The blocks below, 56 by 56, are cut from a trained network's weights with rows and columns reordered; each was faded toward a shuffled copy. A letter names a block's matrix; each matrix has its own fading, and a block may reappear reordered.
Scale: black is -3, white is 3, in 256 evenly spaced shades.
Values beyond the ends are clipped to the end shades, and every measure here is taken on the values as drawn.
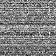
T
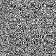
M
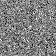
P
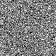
P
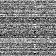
T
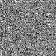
M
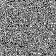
P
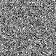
P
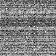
T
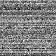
T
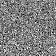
P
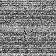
T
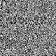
M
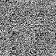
M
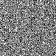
P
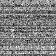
T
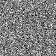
P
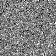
P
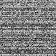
T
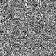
M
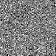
M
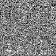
M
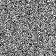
P
